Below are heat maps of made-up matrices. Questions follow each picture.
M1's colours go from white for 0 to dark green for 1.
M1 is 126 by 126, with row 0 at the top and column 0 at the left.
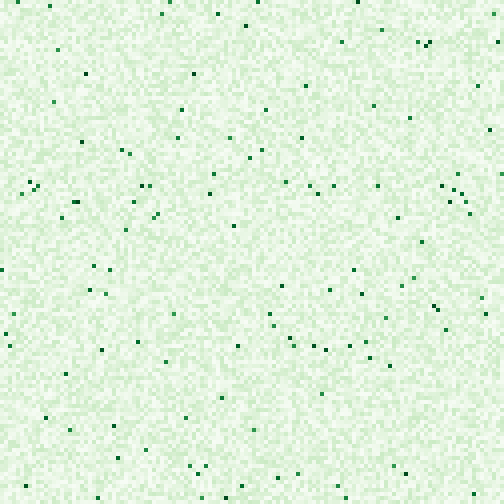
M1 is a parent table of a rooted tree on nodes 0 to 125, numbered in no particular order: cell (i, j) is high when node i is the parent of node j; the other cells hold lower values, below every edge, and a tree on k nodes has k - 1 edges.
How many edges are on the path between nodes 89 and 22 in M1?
7
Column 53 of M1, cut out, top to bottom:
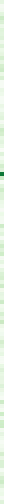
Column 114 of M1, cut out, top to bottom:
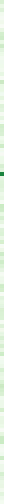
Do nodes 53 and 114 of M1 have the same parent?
yes
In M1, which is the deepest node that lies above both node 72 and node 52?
124
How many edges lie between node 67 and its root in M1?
4
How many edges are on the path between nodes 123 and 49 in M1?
2
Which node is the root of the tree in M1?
10
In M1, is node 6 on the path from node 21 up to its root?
no
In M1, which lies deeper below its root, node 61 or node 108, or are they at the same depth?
the same depth
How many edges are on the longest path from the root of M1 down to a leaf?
8
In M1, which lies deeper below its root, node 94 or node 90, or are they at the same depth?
node 90
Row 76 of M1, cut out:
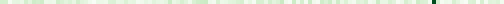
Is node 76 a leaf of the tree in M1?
no
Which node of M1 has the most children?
46
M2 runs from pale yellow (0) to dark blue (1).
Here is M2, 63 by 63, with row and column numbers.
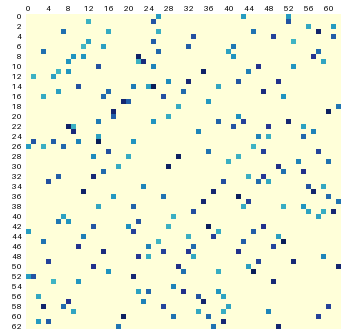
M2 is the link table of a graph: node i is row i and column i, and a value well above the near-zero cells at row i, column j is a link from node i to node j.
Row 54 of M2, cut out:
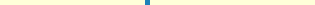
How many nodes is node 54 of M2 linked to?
1
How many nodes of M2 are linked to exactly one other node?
1
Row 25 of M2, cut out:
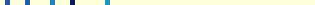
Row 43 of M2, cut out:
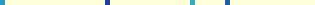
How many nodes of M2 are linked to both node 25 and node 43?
1
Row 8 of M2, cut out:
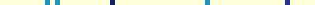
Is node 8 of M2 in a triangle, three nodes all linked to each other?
yes
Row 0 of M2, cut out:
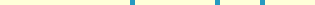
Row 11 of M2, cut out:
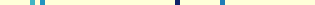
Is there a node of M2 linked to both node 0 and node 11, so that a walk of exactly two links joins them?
no
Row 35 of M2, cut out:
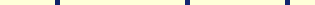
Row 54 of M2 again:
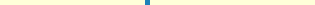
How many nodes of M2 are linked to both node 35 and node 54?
0
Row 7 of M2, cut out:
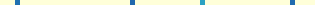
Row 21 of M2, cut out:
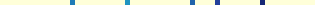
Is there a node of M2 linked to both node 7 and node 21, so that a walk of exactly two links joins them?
no
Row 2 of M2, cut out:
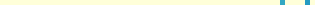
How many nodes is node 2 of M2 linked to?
2
